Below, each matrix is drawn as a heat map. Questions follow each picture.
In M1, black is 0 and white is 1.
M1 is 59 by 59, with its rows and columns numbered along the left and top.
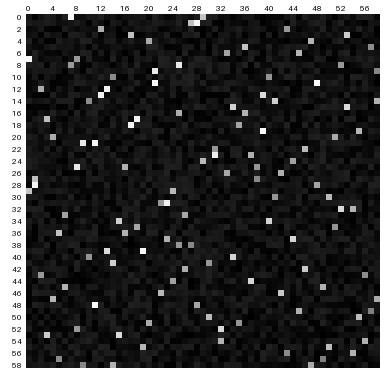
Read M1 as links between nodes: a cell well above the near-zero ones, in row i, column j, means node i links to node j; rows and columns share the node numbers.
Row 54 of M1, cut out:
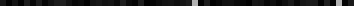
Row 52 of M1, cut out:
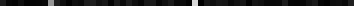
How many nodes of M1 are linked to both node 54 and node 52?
1
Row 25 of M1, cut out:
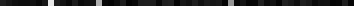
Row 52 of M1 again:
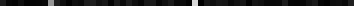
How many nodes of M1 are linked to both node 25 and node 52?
1
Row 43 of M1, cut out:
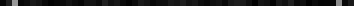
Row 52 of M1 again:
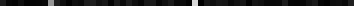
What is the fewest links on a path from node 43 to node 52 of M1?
4
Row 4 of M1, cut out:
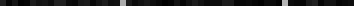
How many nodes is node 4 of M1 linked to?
2
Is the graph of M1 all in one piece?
yes
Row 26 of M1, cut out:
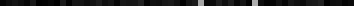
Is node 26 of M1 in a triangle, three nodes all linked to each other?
no
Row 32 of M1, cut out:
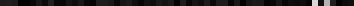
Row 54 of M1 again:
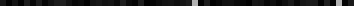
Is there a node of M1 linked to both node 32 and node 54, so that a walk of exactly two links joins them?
no
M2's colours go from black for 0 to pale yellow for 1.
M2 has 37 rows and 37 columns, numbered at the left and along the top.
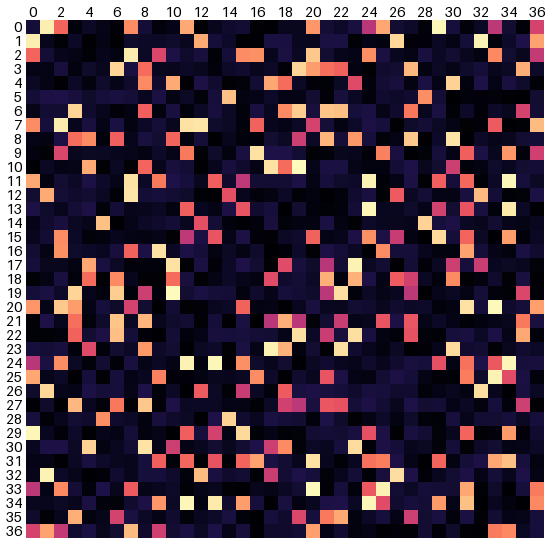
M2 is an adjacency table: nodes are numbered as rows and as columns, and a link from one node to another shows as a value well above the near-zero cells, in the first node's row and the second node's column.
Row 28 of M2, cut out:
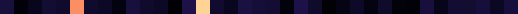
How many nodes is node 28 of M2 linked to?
2
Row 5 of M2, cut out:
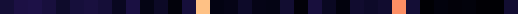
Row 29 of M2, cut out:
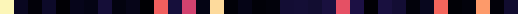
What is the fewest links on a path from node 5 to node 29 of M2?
5
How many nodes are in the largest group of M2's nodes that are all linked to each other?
7
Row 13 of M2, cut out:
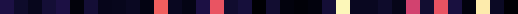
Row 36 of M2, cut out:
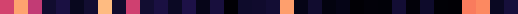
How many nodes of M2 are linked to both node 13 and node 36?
1
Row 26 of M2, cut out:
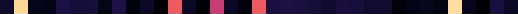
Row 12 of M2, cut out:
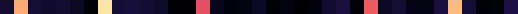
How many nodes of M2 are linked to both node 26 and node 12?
2
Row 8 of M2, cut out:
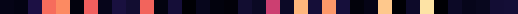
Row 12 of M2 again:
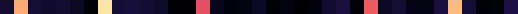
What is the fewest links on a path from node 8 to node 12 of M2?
4
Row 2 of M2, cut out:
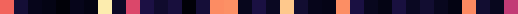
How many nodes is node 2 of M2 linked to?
9
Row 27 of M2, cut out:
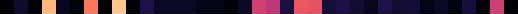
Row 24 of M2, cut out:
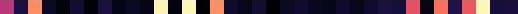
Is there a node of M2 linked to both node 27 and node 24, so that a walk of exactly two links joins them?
no
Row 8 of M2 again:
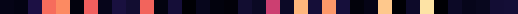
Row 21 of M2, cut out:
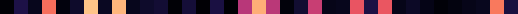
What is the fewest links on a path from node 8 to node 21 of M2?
1
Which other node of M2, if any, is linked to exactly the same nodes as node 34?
none
